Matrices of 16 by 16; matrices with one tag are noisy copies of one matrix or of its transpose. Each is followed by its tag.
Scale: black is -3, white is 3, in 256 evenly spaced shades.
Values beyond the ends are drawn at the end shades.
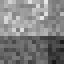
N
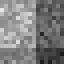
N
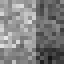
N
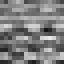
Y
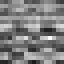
Y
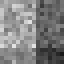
N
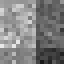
N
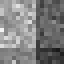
N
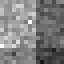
N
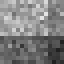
N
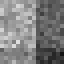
N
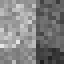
N
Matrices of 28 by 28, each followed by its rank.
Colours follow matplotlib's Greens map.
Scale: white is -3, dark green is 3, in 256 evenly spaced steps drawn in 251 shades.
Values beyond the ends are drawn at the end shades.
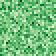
full rank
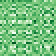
three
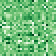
five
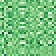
three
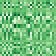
three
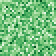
full rank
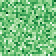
full rank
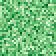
full rank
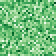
full rank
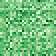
five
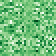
five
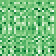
three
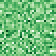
five
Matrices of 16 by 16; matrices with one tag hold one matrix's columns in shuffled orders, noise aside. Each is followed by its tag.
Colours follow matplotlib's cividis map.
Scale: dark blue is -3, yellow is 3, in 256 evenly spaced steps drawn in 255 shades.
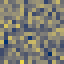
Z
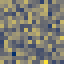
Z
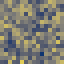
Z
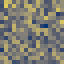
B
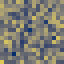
Z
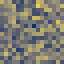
B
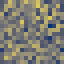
B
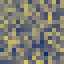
Z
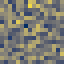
B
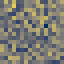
B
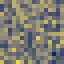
Z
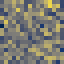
B
